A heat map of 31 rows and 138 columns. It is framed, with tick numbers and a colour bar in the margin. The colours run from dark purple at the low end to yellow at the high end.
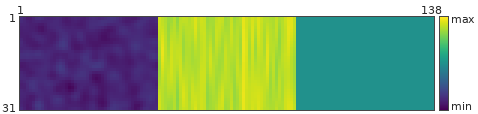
It is made of 1 by 3 panels. Panel 1,1: very low, blotchy, faint in contrast. Panel 1,2: very high, streaked downward, faint in contrast. Panel 1,3: middling, flat.
